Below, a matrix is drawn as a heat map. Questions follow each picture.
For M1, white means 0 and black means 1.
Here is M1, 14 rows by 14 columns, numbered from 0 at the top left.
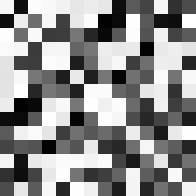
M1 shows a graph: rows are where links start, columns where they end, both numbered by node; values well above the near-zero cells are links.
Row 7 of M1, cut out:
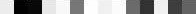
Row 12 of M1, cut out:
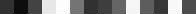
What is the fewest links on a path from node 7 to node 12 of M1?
1
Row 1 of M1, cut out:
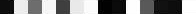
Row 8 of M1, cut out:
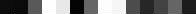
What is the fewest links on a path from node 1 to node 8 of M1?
1
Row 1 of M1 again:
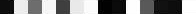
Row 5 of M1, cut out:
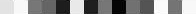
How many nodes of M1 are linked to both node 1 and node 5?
6
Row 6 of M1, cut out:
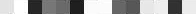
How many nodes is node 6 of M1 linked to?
7
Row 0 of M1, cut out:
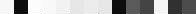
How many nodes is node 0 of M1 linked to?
6
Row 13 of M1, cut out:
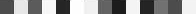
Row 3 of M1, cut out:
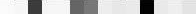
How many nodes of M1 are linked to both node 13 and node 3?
2
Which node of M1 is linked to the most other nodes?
node 10
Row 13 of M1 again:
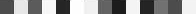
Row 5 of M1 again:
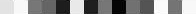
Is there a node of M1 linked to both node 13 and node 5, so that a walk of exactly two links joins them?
yes
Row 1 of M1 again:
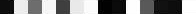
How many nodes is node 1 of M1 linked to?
8
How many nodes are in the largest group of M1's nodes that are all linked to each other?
5
